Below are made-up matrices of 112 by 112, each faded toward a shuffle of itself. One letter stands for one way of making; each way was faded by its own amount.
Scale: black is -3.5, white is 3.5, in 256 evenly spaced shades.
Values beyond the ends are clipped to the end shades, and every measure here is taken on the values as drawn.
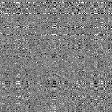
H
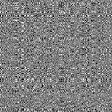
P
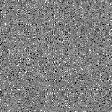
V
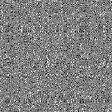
V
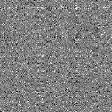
V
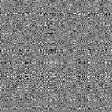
H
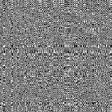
P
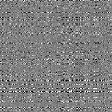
H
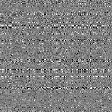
H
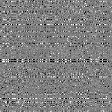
H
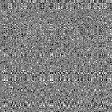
P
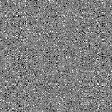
V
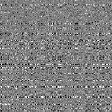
H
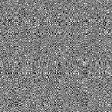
P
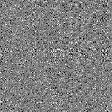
V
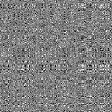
P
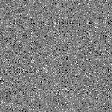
V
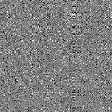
V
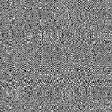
P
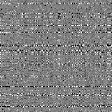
H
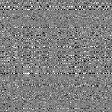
H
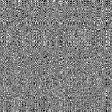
P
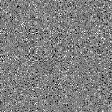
V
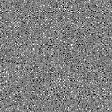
V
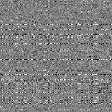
H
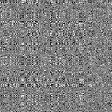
P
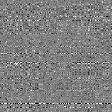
H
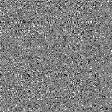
V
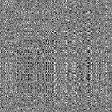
P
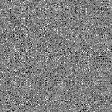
V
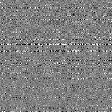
H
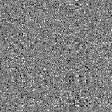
V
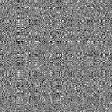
P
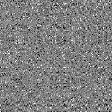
V
